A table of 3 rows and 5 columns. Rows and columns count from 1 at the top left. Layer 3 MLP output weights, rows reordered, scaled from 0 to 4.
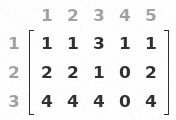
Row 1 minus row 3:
-3 -3 -1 1 -3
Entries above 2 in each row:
1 0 4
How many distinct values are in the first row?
2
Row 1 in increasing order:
1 1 1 1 3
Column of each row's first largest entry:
3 1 1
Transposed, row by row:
1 2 4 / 1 2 4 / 3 1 4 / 1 0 0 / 1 2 4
